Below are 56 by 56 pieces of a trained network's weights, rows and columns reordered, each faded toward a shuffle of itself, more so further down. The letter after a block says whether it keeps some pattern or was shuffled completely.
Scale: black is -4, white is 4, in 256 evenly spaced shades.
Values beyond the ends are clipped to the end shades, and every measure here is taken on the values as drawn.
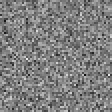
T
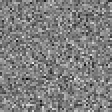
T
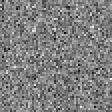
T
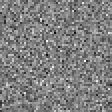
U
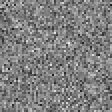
U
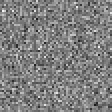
T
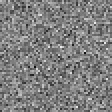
U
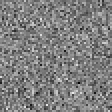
T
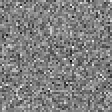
T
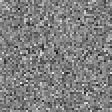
T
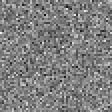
U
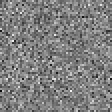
T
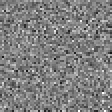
T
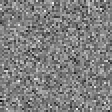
U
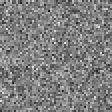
U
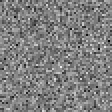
U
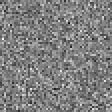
T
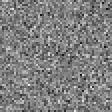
T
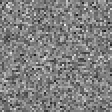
U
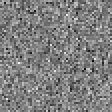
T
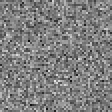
U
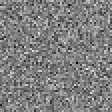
U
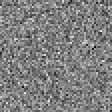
U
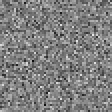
U
